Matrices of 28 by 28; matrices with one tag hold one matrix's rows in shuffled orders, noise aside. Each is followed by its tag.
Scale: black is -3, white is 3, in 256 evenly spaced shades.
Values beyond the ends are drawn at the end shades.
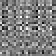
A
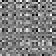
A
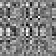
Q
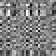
Q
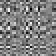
Q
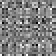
A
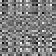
A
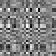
Q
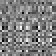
A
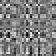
Q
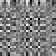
Q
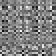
A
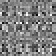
A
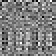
A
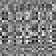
A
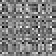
A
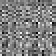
A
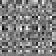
A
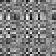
Q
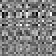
A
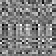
A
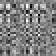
Q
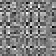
Q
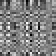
Q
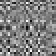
Q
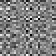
Q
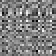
A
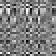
Q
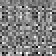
A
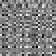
A
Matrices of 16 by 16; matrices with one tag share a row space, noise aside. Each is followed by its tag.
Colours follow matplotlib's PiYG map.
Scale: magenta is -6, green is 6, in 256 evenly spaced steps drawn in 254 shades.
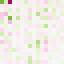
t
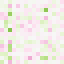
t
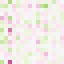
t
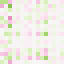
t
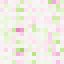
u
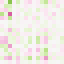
t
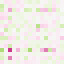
t
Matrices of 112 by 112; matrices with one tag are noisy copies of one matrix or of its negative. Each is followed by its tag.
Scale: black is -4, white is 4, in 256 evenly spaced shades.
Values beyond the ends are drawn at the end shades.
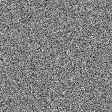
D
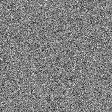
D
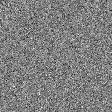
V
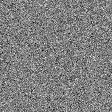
D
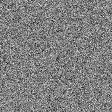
D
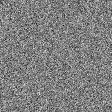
V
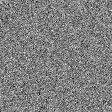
V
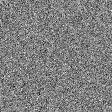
V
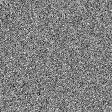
V
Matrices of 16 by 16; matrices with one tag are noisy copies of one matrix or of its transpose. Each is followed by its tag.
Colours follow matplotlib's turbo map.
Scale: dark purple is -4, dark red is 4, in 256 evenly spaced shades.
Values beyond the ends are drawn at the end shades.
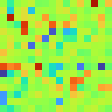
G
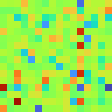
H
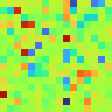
G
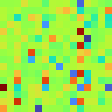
H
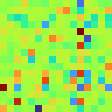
H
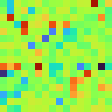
G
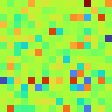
H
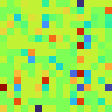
H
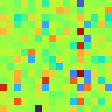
H
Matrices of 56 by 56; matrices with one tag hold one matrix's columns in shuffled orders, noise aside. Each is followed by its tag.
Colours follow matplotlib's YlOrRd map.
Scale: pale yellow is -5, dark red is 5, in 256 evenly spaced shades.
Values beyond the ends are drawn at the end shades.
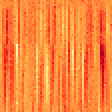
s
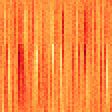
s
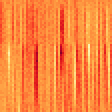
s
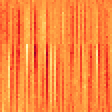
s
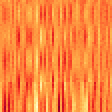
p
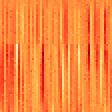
s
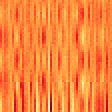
p
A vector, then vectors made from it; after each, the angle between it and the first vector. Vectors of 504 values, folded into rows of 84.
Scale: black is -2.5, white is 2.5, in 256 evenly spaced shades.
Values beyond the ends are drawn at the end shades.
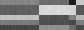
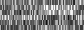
partly aligned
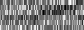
partly opposed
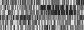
partly opposed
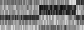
nearly opposite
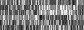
partly aligned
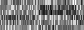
partly opposed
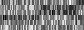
partly opposed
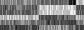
nearly parallel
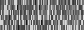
orthogonal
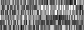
partly aligned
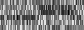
partly opposed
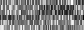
partly opposed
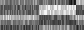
nearly parallel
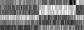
nearly parallel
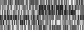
partly opposed
